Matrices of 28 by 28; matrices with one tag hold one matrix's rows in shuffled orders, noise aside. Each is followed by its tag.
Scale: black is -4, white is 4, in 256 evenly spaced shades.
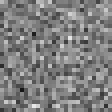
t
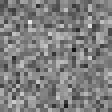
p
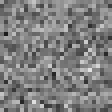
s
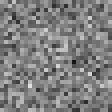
p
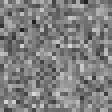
t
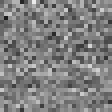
s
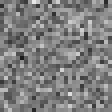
t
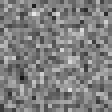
t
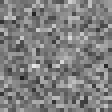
t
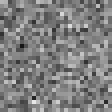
t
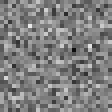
p
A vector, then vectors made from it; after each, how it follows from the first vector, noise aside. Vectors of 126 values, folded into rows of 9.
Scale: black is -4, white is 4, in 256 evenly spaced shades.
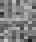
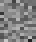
sign-scrambled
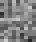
copied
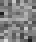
copied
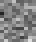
sign-scrambled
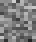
sign-scrambled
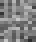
copied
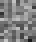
copied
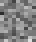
sign-scrambled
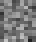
sign-scrambled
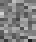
sign-scrambled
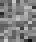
copied
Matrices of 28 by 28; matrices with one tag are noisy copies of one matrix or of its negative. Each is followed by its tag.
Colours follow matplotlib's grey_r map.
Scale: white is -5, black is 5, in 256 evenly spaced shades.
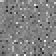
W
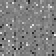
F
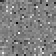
W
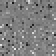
F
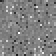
W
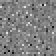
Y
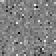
W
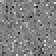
W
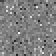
W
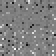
F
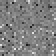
F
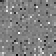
W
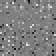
F
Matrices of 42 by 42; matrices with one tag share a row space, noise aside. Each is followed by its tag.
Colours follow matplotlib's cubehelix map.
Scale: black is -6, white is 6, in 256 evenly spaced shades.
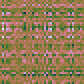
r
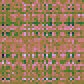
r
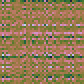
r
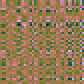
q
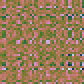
q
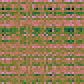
r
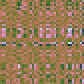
q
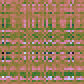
r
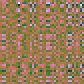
q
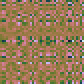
q
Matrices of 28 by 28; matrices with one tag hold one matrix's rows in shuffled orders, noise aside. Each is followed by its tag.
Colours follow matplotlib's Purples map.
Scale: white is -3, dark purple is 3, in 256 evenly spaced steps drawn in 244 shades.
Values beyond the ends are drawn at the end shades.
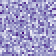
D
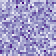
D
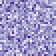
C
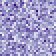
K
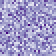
C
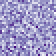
K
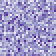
C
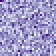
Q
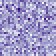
C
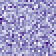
Q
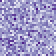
K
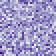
Q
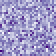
Q
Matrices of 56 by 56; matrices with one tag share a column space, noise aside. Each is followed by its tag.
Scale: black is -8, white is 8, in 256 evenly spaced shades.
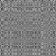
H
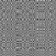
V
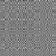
V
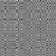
V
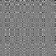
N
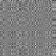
H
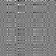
N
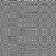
N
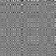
N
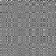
N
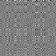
N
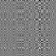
V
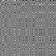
N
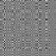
V
